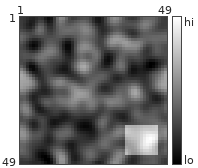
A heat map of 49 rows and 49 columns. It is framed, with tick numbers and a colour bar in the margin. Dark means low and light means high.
Odd patch: higher, in the bottom right. Ninth with the highest average: bottom right. Roughest part: bottom right. Grain: blotchy. Mirror symmetry: none.
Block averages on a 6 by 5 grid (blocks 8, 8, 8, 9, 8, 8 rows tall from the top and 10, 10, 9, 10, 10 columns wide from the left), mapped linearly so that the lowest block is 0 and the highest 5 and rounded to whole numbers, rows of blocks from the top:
12122 / 11221 / 21211 / 12221 / 10035 / 01134
